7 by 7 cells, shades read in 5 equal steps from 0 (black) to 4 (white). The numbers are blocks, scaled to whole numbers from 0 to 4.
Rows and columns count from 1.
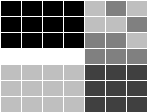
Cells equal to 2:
7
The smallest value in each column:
0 0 0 0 1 1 1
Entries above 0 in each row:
3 3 3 7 7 7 7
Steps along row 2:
same same same up same down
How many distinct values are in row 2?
3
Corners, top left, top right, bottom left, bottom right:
0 3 3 1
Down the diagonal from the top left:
0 0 0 4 1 1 1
